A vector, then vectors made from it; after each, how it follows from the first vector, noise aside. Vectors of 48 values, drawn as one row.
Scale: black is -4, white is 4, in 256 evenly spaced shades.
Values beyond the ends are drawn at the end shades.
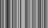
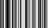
scaled up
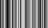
scaled up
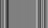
partly zeroed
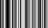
scaled up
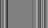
partly zeroed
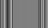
partly zeroed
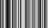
scaled up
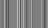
partly zeroed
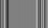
partly zeroed
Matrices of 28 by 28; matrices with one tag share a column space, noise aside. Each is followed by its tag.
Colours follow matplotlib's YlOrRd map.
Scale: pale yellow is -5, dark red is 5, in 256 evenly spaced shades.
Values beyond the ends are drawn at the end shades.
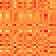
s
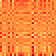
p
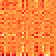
p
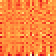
p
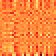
p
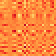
s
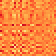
s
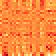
p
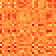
s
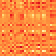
s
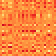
s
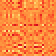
s
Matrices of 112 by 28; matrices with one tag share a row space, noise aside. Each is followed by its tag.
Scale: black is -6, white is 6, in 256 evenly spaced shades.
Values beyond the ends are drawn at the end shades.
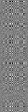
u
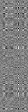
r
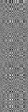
u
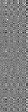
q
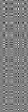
r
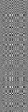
u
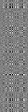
u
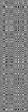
r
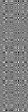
r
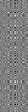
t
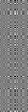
t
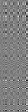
q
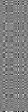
r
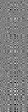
t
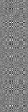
u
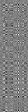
r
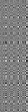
q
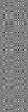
r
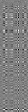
r
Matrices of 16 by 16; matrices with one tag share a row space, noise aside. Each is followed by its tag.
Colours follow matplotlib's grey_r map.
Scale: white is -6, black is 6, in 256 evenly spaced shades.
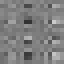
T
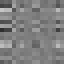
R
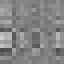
R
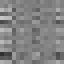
R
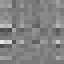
R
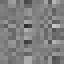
T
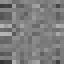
R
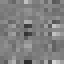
T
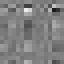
T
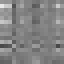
R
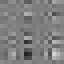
T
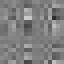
T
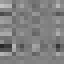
R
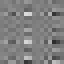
T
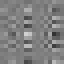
T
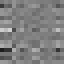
R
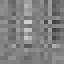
T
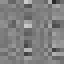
T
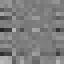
R
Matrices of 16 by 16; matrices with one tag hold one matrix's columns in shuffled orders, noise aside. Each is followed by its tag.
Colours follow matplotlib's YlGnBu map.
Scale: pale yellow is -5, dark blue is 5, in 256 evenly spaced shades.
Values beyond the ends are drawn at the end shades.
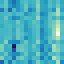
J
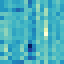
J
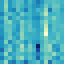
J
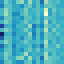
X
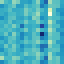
X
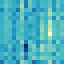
J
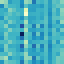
X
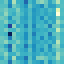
X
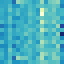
X
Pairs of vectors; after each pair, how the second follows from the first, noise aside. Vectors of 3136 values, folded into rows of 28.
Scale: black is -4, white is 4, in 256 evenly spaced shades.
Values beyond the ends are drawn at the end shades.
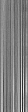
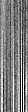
scaled up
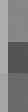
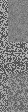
sign-scrambled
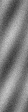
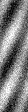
scaled up
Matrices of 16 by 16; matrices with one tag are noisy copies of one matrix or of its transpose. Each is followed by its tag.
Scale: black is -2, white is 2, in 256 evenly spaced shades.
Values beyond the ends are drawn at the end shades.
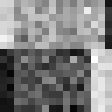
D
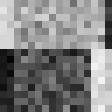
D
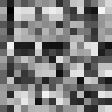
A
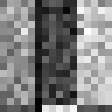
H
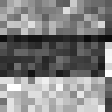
H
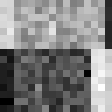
D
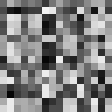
A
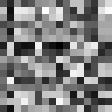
A
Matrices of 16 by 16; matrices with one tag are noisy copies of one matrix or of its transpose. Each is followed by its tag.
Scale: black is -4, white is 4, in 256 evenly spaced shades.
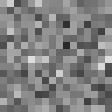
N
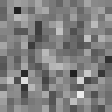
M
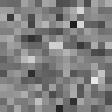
M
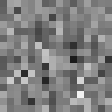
M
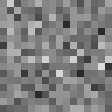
N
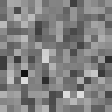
M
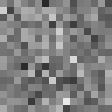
N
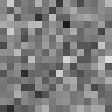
N
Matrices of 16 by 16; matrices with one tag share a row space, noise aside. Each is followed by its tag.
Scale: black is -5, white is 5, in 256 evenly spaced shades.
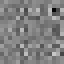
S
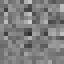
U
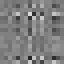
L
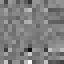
U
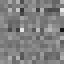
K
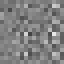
S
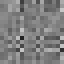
K
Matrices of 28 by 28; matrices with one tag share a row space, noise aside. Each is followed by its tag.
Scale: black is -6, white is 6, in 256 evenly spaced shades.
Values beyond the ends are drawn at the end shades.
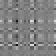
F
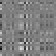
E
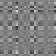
F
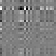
E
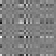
E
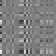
E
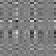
F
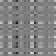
F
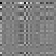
E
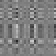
F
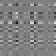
F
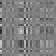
E
